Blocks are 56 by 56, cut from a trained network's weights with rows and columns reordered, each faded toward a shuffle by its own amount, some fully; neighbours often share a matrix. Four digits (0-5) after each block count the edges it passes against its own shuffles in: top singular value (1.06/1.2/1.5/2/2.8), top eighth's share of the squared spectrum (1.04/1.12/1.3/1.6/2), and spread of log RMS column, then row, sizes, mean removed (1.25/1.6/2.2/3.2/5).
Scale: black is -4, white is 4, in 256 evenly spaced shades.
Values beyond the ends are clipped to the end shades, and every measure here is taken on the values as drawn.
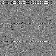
4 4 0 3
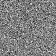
1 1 0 0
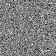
0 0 0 0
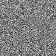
2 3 0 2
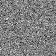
0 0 0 0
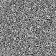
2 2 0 0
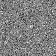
0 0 0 0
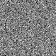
0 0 0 0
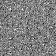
2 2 0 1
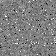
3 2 0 1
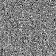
1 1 0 0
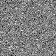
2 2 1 0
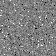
1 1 0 0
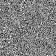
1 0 0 0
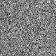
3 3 2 1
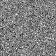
0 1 0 0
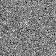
0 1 0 0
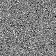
0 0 0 0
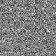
3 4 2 2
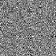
3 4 2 2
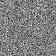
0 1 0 0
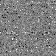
1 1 0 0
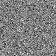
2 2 0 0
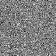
2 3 0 1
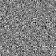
3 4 1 2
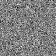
2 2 0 1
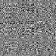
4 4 2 3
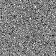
0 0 0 0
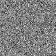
2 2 0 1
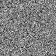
1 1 0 0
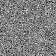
1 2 0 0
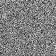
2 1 0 0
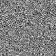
3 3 1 1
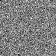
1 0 0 0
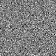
2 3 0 1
